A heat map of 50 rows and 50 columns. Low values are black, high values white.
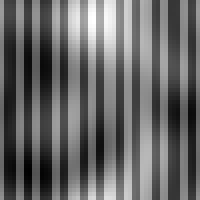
On average the colour sits 40% of the way up the scale. There are no lone odd cells. Upright stripes repeat 11 times across the table. The ninth with the highest average is the top middle. The bottom left is the ninth with the lowest average.
